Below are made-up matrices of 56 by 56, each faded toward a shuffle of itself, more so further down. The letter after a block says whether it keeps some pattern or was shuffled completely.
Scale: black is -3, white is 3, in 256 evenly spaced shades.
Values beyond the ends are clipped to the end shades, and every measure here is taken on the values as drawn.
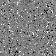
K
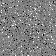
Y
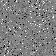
Y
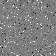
Y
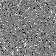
Y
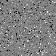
Y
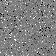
Y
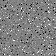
Y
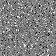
Y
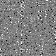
K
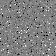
Y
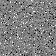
Y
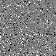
K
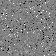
Y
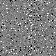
K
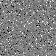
Y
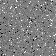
Y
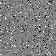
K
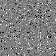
K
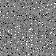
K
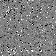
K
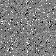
K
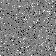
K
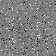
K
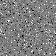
Y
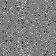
K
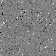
Y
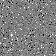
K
